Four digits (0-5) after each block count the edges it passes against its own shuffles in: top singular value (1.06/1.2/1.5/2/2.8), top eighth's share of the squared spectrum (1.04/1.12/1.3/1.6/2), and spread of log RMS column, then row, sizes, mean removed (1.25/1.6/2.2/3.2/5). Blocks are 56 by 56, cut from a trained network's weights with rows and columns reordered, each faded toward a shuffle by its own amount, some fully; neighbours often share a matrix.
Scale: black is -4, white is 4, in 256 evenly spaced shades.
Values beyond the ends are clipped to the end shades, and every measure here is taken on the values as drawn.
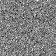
0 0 0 0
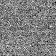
1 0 0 0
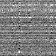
4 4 2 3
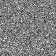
0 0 0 0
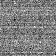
3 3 1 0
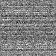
4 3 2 2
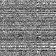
4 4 2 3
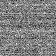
3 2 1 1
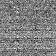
3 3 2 1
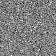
0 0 0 0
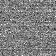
2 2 1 0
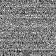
3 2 0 1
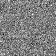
0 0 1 0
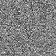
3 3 0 1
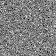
0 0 0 0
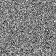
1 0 0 0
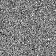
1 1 0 0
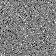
0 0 0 0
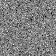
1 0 0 0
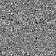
3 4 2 2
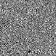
2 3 1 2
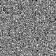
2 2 0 1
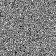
1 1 0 0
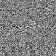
3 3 1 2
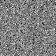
1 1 0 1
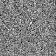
2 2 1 1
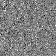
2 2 0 0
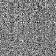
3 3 1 2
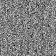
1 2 0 1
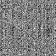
3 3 1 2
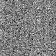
1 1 0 1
